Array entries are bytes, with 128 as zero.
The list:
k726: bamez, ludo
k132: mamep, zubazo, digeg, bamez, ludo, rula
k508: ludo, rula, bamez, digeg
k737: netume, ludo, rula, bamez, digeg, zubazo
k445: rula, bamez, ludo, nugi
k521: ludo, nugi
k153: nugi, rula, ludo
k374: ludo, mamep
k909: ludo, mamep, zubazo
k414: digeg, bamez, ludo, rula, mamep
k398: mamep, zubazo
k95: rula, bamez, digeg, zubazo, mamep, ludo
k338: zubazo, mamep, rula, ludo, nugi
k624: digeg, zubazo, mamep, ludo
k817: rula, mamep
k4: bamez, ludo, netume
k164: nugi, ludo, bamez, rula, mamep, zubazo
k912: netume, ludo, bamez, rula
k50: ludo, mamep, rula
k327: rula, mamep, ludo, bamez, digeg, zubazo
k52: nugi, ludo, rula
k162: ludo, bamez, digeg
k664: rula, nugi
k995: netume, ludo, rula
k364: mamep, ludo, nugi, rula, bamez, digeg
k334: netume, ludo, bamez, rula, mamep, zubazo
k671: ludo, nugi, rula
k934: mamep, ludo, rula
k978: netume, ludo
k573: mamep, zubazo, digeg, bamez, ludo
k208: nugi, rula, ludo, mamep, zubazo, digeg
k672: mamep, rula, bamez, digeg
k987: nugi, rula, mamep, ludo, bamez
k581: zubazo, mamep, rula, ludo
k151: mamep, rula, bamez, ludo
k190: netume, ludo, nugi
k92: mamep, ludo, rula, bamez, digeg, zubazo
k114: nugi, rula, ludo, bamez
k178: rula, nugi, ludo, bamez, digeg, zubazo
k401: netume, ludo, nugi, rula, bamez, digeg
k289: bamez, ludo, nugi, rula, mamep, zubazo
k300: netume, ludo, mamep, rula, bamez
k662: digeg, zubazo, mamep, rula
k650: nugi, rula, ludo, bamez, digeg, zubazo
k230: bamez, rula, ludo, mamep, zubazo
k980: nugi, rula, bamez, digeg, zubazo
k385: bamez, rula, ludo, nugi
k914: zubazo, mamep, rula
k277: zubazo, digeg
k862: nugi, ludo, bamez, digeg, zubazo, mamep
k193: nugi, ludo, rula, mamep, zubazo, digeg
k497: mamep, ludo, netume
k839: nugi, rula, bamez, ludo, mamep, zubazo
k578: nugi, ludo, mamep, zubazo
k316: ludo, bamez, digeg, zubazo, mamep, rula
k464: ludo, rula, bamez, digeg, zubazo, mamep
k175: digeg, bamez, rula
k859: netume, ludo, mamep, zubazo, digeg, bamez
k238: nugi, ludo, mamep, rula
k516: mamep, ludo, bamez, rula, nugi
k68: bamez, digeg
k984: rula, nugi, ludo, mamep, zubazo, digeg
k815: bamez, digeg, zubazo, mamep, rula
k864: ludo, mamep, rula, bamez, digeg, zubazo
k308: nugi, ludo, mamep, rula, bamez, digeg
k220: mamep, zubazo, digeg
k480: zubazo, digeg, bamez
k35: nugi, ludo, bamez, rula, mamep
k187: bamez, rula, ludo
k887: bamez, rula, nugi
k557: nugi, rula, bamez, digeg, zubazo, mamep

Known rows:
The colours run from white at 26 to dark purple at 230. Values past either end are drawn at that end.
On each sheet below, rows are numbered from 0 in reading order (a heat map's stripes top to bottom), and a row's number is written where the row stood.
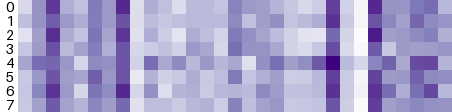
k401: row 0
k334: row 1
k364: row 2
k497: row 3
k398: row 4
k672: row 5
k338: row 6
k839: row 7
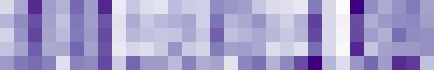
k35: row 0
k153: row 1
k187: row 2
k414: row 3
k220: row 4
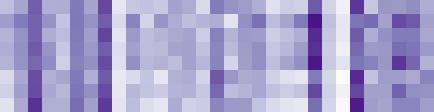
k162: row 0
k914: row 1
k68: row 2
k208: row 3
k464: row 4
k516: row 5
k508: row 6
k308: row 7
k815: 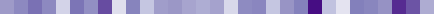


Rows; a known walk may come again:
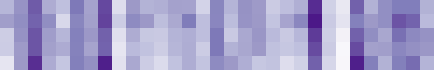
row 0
k68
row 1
k277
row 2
k230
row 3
k839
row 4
k385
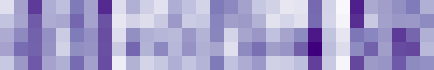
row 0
k364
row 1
k414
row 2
k464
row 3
k398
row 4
k672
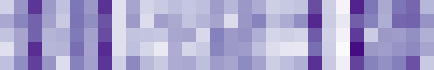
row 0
k164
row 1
k581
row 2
k162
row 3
k308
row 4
k984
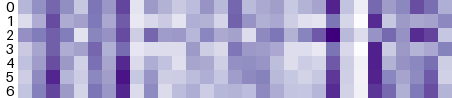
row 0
k980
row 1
k516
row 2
k220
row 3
k987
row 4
k178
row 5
k190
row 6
k338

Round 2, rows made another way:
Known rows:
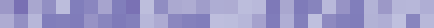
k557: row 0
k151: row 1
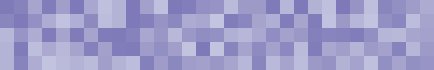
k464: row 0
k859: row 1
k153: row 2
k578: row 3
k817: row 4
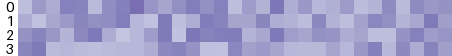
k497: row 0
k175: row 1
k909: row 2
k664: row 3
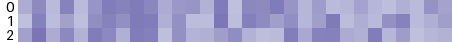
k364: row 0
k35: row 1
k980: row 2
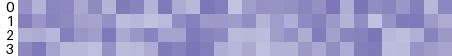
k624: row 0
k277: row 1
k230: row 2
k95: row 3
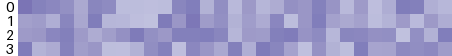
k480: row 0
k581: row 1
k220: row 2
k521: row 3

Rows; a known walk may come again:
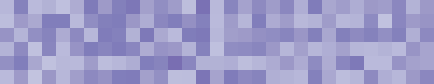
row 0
k578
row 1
k497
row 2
k624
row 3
k364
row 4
k95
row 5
k52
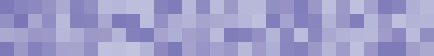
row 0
k480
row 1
k557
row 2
k978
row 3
k277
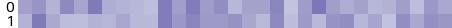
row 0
k581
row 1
k817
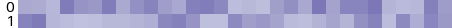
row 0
k230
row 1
k664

